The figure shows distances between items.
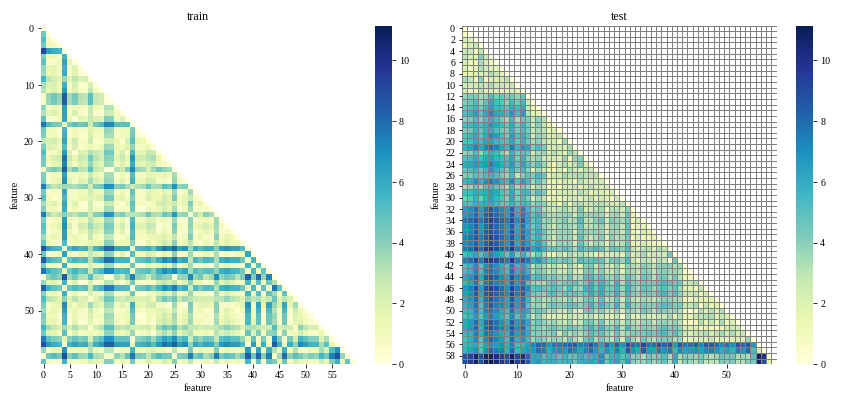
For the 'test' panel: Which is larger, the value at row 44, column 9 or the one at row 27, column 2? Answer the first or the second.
the first
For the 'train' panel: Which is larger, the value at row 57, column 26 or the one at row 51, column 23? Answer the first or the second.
the second
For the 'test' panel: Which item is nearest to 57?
56
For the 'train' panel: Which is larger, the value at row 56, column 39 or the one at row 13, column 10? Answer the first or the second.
the second
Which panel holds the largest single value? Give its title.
test
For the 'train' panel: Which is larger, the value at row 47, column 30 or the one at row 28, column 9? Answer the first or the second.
the second
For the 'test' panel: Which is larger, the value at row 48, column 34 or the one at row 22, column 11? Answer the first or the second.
the second
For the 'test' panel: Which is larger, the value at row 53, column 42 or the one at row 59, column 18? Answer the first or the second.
the second
